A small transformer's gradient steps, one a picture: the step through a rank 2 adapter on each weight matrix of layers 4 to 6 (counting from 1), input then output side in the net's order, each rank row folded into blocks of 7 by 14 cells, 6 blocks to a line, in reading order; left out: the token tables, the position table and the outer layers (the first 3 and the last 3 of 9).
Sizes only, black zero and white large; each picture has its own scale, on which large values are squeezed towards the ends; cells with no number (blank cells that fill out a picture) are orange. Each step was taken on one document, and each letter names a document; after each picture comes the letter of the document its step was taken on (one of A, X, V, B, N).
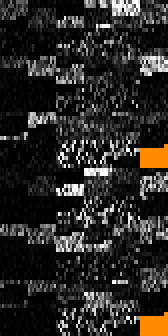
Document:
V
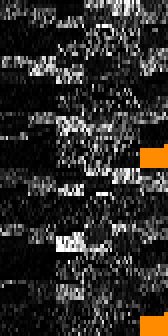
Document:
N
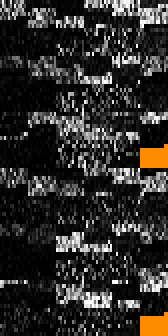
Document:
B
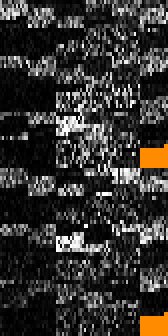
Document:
N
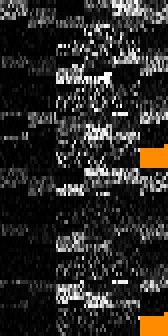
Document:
V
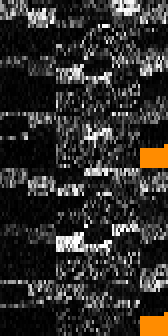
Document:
N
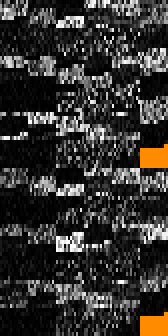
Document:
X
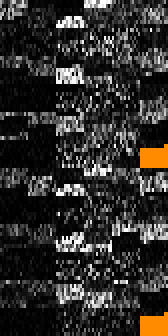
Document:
X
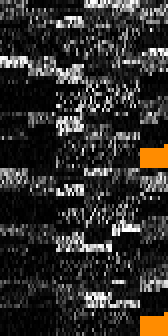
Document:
X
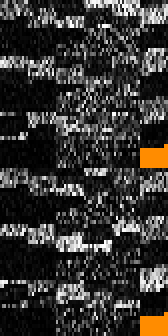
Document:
N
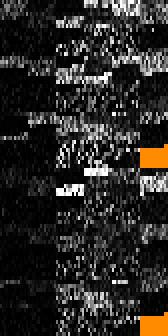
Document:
V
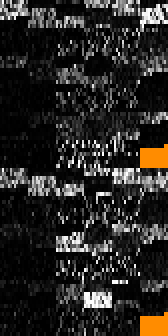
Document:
B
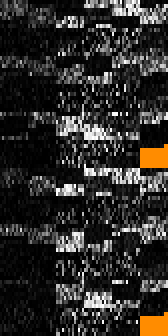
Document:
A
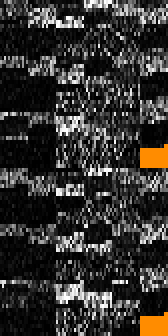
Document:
N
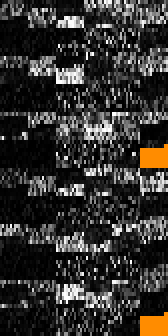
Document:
N
